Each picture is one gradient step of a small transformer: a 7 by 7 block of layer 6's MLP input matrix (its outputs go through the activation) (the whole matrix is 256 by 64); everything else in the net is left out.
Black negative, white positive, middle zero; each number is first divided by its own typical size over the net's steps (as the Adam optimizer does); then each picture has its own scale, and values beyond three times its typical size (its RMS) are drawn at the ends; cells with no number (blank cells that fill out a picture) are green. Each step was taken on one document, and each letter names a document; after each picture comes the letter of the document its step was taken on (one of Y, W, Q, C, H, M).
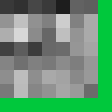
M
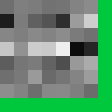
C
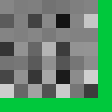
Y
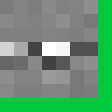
C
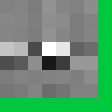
C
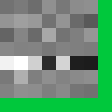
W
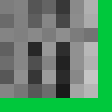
Y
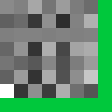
Y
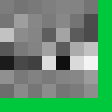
W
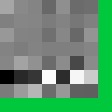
W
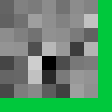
C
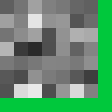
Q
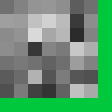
Q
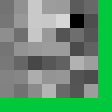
Q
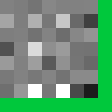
Y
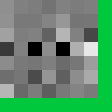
Y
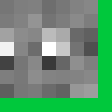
C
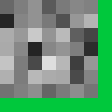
C
